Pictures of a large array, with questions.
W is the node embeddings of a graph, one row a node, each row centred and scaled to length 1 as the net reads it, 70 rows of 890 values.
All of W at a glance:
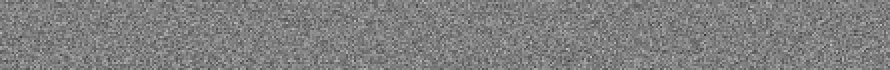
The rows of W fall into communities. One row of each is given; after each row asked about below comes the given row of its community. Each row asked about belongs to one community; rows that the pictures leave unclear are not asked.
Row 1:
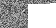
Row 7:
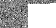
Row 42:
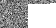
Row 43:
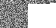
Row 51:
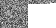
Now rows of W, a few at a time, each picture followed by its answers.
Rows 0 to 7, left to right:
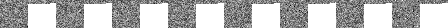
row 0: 42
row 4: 7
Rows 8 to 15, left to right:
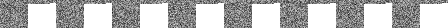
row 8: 1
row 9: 43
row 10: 51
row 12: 1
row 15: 7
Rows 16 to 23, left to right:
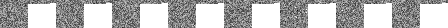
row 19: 43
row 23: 43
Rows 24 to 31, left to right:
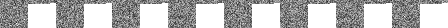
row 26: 43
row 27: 7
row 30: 7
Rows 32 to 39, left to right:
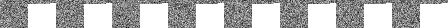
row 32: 1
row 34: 7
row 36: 1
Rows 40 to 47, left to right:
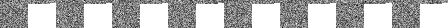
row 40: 51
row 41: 43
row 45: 1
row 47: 43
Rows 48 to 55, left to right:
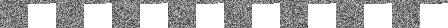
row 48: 1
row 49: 43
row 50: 51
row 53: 42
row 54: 7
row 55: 43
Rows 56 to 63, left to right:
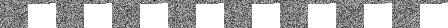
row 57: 1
